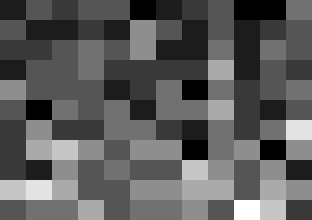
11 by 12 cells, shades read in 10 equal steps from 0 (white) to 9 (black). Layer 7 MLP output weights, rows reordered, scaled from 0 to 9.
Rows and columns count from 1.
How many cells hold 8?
18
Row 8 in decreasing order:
9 9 7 6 5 4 4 4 4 4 3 2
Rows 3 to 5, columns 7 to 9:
8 8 5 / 7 7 3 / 5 9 5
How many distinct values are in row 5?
6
